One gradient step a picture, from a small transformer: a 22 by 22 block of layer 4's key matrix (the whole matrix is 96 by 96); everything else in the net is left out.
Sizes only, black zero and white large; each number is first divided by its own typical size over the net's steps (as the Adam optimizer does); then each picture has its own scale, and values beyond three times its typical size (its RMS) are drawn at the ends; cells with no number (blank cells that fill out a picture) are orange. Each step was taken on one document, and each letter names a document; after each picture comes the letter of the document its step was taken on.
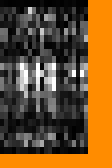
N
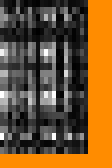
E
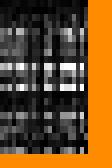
N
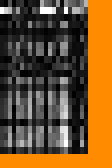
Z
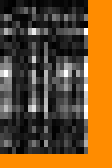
N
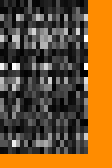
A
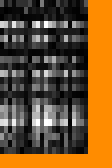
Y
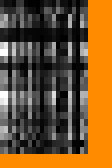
Z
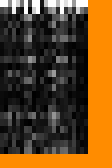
Y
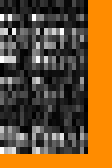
A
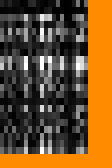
A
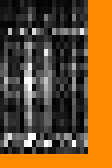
N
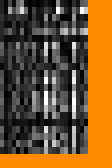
Z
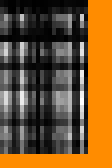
Z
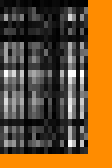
E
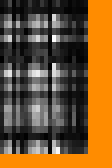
Y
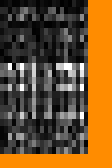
N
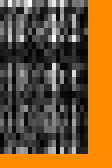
Y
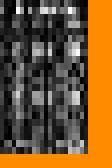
E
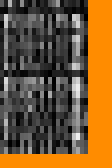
A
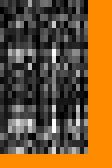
Y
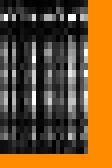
E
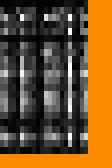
E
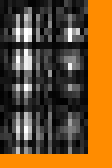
Y
